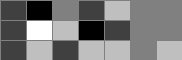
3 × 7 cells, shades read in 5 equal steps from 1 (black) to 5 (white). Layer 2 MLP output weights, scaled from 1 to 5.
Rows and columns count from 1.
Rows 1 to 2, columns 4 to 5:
2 4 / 1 2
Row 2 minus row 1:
0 4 1 -1 -2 0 0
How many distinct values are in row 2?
5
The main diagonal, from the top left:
2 5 2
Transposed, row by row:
2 2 2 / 1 5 4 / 3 4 2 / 2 1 4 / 4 2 4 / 3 3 3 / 3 3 4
